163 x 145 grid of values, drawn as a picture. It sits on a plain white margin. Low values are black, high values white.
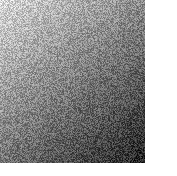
The ninth with the lowest average is the bottom right. The halves do not mirror each other. There is an overall slope up to the top left. Fine speckle covers the field. No single row or column stands out from its neighbours. No regular stripes run through it. The top left is the ninth with the highest average.
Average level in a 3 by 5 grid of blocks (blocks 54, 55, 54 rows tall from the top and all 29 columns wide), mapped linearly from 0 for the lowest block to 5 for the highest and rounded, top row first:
5 4 4 3 3 | 4 3 3 2 1 | 2 2 1 1 0
